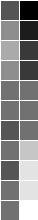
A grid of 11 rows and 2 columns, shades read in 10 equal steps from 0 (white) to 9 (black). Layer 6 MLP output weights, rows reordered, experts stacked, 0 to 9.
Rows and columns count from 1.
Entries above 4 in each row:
2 1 1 1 2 2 2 1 1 1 1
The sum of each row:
15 12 10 11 10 10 11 7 7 6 5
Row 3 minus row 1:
-3 -2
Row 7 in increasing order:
5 6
